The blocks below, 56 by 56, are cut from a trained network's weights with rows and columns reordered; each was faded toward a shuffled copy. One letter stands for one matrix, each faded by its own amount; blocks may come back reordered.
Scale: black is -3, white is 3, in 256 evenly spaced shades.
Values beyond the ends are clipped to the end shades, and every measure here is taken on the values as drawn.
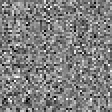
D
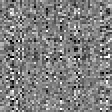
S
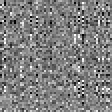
S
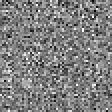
D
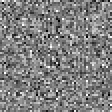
D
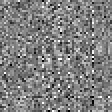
S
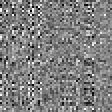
S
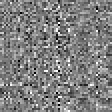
S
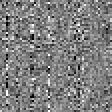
S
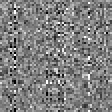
S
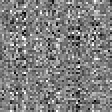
S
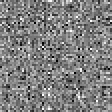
D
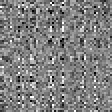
S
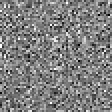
D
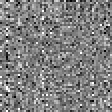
S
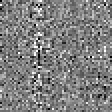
S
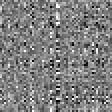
S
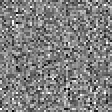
D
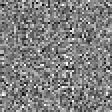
D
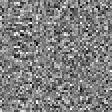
D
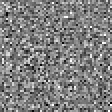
D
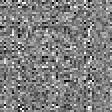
S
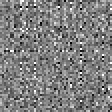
S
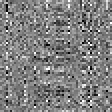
S
